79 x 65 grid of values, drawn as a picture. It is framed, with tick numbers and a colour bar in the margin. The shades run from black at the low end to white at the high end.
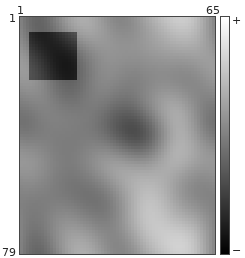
The top left is the ninth with the lowest average. An odd patch, lower than its surroundings, sits in the top left. The top left is the roughest part. The bottom right is the ninth with the highest average.
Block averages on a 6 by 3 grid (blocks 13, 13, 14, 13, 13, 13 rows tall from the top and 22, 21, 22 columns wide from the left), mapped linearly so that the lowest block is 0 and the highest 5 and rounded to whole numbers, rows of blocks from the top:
034
023
213
224
234
235
